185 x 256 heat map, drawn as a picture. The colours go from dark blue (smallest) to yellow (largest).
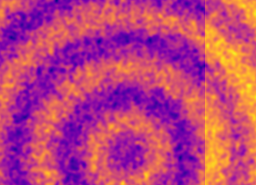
Concentric rings centre on the bottom middle. A vertical seam about 80% of the way across splits the table, and the right part is higher. There are no lone odd cells.
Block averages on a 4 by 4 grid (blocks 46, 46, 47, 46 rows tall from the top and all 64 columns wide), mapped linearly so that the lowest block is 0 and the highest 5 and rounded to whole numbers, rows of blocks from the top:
0 1 1 4 | 1 1 1 5 | 1 0 0 5 | 1 1 1 5
